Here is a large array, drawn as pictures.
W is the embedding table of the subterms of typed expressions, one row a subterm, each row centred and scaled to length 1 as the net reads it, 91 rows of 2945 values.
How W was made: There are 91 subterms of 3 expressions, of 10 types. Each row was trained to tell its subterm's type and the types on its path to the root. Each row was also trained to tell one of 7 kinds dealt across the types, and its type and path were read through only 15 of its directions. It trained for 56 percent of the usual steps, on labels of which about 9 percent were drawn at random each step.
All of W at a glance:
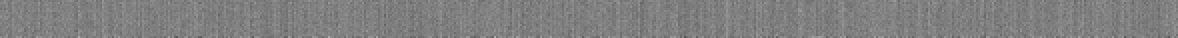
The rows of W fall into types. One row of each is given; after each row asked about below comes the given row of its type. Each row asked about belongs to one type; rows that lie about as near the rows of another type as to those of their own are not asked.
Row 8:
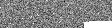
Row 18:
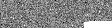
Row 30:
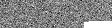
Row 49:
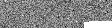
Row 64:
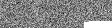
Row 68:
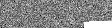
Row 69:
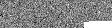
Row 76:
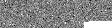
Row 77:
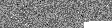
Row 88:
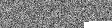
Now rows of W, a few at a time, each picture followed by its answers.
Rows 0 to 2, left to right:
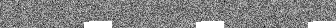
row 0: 68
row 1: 76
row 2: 88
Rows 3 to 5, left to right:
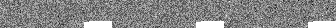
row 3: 76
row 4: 64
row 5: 49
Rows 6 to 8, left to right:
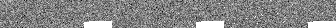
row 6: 18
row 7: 49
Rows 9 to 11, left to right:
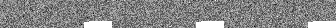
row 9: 49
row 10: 8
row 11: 30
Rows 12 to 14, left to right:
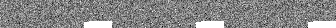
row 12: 88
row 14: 49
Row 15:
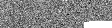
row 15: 8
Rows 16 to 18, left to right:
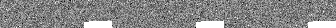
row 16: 88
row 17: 69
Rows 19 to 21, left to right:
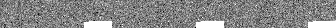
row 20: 69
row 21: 30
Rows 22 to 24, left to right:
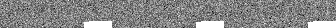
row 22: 64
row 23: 68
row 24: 76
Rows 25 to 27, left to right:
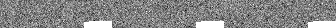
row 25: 68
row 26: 64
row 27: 49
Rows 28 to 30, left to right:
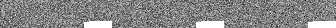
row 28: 8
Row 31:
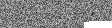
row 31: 68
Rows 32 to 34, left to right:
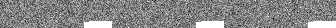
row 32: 76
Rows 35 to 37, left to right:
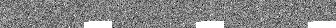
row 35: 88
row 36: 18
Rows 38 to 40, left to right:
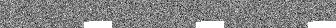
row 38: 64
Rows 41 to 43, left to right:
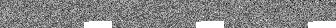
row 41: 88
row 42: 77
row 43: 77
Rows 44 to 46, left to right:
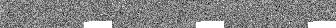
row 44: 77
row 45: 18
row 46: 8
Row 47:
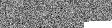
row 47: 88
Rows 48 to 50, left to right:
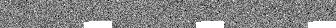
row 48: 69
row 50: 76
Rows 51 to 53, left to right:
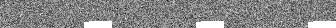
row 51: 88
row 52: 18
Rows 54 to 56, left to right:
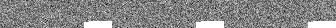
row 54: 77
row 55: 30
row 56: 64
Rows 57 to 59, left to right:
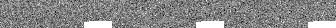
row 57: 8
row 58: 49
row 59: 18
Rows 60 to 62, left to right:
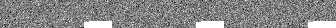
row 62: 64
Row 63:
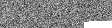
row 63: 88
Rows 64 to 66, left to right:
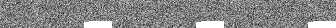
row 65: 49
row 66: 49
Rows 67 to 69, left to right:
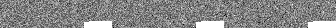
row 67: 30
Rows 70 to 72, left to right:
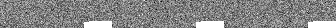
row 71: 64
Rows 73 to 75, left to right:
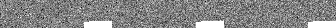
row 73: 18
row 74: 69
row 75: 77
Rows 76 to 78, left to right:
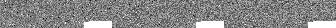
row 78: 77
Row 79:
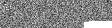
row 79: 64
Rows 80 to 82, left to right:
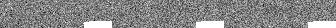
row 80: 8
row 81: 64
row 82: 76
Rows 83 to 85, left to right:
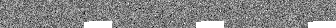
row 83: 88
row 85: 68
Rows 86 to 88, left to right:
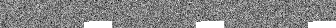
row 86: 49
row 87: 30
